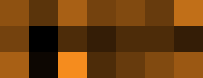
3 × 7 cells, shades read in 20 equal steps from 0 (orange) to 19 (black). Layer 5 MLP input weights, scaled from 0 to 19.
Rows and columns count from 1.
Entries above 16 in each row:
0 1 1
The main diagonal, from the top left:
8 19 0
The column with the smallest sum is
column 3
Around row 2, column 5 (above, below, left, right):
9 11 15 13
